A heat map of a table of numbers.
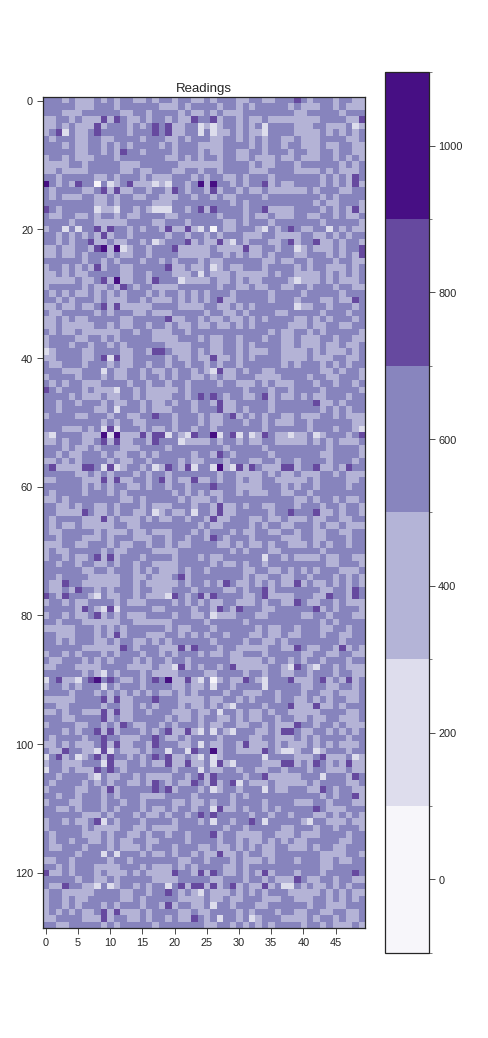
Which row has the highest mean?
79
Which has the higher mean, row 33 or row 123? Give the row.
33
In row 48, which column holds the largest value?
27
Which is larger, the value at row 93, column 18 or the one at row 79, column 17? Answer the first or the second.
the first
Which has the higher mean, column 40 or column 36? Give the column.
36
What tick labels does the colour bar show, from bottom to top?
0, 200, 400, 600, 800, 1000
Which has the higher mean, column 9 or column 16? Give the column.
9
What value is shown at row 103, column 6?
600
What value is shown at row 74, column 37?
400
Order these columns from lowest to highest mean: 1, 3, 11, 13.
13, 3, 11, 1
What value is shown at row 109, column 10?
600
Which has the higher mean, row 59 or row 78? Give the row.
59
